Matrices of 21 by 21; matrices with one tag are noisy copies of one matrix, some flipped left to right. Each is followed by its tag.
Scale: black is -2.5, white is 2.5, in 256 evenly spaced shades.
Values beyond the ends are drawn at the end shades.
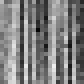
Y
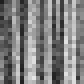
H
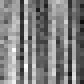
Y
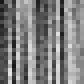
Y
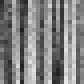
H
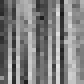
Y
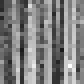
H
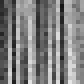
Y
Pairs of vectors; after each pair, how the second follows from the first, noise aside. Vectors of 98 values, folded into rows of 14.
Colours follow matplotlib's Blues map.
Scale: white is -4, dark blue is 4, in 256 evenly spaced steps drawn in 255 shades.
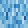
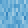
shrunk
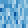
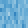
shrunk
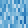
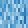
copied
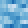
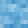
shrunk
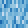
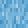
shrunk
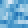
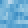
shrunk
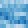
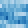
copied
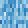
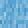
shrunk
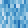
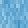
shrunk
